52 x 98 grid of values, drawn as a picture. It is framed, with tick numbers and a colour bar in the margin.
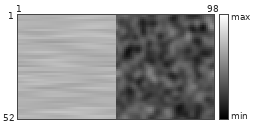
It is made of 1 by 2 panels. Panel 1,1: high, streaked across, faint in contrast. Panel 1,2: low, blotchy.
